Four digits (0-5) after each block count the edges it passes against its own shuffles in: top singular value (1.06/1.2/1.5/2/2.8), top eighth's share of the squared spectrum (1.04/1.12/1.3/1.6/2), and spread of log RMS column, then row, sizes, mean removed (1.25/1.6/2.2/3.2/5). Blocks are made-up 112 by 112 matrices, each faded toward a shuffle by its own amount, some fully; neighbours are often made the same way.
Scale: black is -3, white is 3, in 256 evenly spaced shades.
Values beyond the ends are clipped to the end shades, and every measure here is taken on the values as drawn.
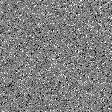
2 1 0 0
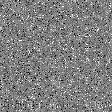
3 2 1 1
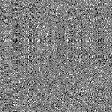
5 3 2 2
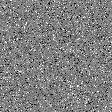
2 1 0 0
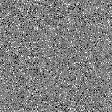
4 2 1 1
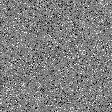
2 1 0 0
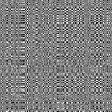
5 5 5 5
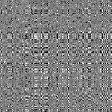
5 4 4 4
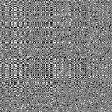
5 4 3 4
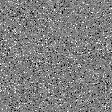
3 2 0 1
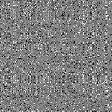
5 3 2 2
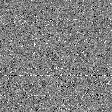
2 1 0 2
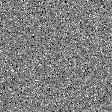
0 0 0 0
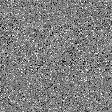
1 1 0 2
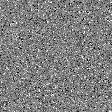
0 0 0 0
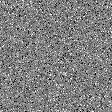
0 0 0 0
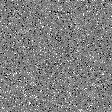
0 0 0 0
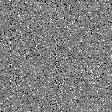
3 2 1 0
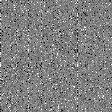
4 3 2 0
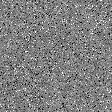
2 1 0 0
